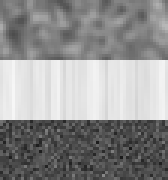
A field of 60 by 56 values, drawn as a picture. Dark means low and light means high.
It is made of 3 by 1 panels. Panel 1,1: middling, blotchy. Panel 2,1: very high, streaked downward, faint in contrast. Panel 3,1: low, fine-grained.
